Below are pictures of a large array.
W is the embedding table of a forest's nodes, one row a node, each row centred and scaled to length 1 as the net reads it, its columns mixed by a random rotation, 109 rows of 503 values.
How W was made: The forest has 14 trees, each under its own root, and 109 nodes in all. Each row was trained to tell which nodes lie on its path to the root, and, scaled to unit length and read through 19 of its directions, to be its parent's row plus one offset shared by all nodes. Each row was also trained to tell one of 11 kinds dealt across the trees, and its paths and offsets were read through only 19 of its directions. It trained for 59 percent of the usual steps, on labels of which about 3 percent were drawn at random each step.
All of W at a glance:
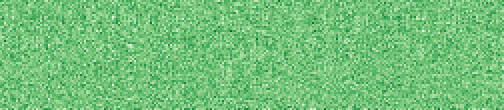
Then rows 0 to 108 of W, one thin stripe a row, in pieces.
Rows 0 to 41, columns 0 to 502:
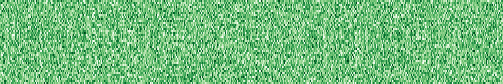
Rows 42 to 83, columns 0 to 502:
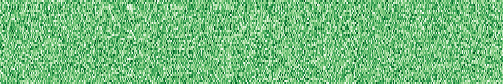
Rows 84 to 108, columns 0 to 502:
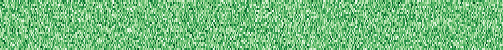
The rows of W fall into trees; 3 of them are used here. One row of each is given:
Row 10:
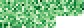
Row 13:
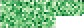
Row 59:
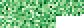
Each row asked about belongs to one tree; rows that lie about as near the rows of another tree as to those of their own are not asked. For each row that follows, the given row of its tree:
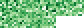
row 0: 13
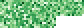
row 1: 13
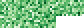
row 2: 59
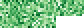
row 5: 13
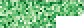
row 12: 10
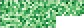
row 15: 59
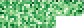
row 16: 59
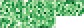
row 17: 59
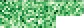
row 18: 59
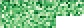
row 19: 59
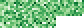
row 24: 13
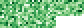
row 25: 59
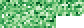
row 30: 59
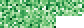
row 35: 13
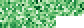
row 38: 10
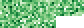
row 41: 10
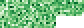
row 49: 10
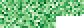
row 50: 59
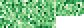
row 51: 59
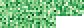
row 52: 13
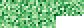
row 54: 13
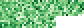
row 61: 10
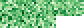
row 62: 13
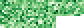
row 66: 59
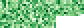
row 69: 10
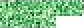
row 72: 13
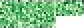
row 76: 59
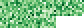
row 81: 13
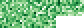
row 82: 10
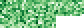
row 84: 59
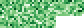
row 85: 59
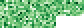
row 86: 10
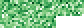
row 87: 59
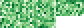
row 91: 59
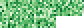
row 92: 13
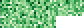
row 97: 59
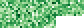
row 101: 10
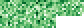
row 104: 13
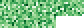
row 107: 13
